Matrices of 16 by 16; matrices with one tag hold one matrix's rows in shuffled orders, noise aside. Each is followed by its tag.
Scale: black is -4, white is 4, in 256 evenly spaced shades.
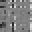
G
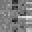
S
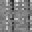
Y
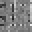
G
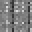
Y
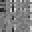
G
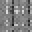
Y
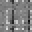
Y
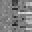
S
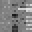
S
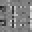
G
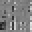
G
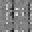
Y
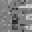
S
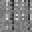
Y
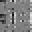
G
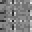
G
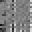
G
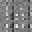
Y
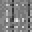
Y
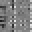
G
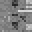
S
